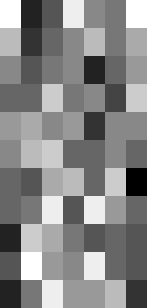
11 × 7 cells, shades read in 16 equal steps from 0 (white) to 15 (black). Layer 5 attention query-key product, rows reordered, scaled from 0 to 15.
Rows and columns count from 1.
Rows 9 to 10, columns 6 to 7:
9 10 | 9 10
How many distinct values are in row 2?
6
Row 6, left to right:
7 4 3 9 9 7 9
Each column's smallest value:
0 0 1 1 1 3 0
